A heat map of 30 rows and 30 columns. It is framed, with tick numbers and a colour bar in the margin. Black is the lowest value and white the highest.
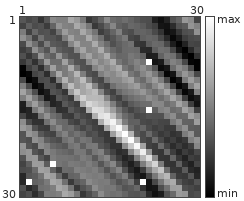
Mirror symmetry: none. Grain: diagonal, down to the right. Lone odd cells: 5, each higher than its neighbours. Ninth with the lowest average: top right. Slope: none. Ninth with the highest average: centre.
